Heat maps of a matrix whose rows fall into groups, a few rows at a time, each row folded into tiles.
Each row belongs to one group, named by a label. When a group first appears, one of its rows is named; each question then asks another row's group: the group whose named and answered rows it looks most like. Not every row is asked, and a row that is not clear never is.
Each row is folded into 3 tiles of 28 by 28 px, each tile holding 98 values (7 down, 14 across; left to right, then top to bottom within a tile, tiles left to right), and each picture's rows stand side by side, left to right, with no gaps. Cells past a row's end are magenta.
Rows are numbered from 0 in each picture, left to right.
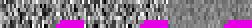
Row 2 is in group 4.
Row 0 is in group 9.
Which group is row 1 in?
9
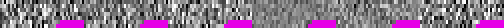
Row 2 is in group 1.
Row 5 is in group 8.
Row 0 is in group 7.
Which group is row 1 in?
7
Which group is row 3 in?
4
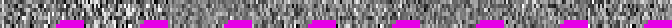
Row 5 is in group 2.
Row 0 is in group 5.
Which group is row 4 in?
7
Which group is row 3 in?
9
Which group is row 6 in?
2
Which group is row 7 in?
9
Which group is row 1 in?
7
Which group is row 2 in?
5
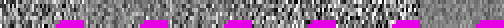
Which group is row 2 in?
5
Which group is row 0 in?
9
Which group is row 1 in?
5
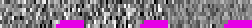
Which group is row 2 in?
9
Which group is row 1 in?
7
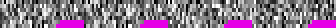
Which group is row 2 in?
1
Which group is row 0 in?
7
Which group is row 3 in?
5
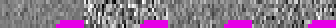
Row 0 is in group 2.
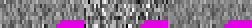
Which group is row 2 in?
9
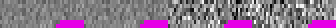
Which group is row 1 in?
4
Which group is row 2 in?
4
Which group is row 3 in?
1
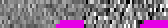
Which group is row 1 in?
4
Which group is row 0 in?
2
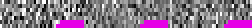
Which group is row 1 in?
2
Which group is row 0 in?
8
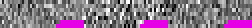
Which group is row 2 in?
2
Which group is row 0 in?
1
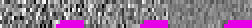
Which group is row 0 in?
8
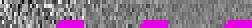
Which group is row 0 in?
1
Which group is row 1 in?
9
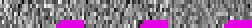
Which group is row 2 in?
5
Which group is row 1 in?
4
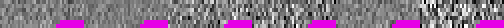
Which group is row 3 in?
7
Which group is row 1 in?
2
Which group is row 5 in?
7
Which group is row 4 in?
4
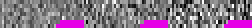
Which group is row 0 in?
5
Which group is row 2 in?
5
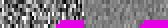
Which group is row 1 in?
4
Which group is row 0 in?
5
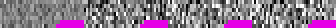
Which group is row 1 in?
5
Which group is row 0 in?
9
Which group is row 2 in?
1
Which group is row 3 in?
1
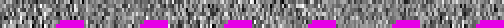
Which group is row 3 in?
1
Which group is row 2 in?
9
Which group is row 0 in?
7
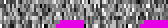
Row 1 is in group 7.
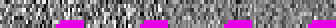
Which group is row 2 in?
4
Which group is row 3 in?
5
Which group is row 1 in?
7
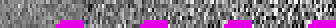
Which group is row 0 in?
2
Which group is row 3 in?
8
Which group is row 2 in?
8
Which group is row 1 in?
2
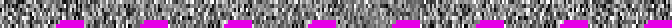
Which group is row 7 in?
5
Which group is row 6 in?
8
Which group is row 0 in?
5
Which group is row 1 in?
9
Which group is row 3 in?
8
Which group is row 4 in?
2
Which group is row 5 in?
9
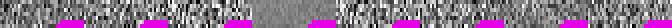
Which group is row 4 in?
1
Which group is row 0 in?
2
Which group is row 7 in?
9
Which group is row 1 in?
8
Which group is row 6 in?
2
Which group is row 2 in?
1
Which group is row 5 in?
7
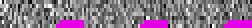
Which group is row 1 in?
5
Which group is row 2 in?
7
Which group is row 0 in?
1
